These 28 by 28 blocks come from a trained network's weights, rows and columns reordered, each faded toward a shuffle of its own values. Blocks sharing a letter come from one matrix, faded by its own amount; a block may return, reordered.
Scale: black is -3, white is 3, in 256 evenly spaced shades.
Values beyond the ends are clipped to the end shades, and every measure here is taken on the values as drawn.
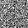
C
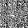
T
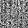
T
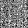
T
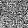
C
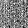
T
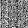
T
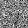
C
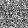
C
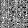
T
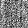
T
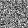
C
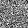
C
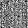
T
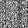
T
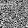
C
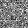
C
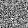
C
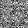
C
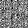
T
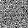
C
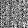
T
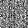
T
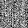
T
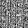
T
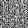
T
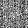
T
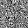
C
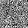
C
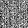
T
